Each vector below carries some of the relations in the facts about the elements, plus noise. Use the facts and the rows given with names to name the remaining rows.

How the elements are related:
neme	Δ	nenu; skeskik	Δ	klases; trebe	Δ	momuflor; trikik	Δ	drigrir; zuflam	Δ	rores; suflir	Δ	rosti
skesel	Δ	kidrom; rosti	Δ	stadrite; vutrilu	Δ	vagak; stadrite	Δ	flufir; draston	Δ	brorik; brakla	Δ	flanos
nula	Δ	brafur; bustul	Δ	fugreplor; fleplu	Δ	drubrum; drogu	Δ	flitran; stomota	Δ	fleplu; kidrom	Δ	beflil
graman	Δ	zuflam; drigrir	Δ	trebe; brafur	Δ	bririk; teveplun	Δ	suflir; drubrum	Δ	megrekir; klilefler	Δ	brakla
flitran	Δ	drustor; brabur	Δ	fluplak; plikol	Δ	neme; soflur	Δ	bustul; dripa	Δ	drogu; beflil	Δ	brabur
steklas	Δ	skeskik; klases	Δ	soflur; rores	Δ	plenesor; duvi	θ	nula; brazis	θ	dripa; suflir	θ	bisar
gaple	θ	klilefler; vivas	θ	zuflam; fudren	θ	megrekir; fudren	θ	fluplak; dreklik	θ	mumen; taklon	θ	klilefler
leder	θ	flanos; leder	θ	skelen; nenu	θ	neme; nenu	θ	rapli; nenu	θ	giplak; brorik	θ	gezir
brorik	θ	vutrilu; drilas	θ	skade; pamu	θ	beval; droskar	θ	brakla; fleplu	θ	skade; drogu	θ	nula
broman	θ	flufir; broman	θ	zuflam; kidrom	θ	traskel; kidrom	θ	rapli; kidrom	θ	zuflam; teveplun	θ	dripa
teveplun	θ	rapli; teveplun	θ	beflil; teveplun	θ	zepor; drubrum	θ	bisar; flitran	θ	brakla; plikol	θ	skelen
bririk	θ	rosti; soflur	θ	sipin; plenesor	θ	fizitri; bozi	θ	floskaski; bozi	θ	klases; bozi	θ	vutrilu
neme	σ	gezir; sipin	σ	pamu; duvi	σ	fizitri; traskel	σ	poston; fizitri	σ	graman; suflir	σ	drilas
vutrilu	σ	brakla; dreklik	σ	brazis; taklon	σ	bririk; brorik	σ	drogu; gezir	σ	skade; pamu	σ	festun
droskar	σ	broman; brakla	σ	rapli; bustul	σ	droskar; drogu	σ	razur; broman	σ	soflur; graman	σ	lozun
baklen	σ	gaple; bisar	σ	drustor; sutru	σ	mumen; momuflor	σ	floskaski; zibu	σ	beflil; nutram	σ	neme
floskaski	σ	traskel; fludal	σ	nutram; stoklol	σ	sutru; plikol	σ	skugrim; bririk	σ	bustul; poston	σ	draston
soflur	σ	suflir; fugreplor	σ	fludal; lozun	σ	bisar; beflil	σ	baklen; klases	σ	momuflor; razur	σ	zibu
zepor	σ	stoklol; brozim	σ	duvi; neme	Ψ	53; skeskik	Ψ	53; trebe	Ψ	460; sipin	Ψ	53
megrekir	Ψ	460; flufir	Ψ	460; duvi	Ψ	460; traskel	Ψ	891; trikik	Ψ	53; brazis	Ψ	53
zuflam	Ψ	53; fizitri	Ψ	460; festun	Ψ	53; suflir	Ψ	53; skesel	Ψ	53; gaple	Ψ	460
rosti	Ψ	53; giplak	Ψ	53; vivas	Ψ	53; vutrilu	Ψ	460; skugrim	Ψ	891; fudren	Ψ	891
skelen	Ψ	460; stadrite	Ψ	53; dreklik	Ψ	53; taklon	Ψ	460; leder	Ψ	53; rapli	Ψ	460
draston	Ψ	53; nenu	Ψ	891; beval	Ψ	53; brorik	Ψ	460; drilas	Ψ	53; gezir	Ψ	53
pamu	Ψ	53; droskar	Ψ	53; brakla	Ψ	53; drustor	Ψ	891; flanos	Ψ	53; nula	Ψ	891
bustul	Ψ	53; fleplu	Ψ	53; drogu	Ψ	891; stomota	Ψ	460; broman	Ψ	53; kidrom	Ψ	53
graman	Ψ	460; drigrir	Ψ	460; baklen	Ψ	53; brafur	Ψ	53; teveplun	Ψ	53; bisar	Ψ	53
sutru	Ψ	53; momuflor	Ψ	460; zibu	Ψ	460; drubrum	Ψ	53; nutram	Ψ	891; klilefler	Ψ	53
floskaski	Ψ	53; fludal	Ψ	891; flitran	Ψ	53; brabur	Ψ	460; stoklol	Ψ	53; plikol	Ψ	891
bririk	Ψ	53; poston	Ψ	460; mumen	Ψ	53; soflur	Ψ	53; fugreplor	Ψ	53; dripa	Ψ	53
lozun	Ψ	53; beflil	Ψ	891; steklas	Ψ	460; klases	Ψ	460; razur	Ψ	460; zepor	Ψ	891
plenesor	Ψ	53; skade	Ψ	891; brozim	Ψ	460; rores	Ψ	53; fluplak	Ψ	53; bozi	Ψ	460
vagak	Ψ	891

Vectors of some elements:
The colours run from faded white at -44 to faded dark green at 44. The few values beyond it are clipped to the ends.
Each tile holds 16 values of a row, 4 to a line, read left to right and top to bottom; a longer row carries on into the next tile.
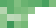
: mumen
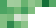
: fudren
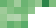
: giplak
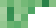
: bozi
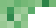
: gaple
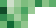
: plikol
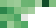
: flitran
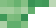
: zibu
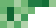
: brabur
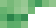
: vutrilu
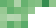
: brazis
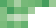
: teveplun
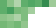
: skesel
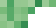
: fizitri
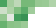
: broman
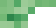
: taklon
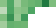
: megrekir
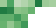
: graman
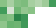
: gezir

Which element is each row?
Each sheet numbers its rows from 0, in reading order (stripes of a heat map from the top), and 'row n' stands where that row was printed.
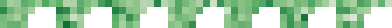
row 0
klilefler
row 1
nula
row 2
rores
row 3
duvi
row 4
flufir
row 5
klases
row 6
skeskik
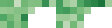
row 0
fleplu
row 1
kidrom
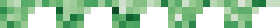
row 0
brafur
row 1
brakla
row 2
neme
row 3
lozun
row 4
suflir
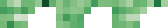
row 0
drustor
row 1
brozim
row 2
dripa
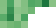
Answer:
stomota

